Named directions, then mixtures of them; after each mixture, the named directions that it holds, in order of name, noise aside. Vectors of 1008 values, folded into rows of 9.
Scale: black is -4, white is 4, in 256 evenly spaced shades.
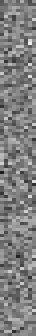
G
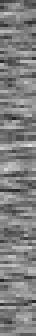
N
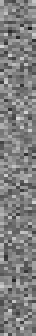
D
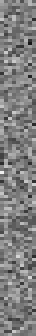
G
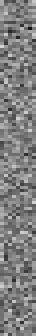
D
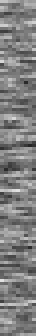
N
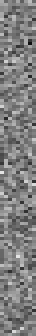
G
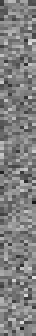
D, G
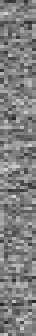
D, N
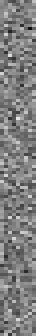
D, G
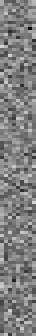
D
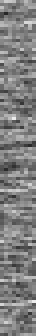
D, N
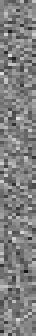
D, G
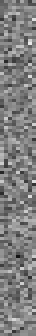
G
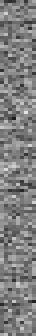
D, N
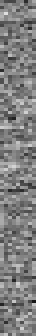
D, N
